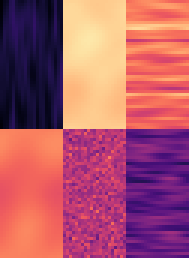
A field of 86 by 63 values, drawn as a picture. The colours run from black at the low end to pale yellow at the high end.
It is made of 2 by 3 panels. Panel 1,1: very low, streaked downward, faint in contrast. Panel 1,2: very high, smooth, faint in contrast. Panel 1,3: high, streaked across. Panel 2,1: high, smooth, faint in contrast. Panel 2,2: middling, fine-grained. Panel 2,3: low, streaked across.
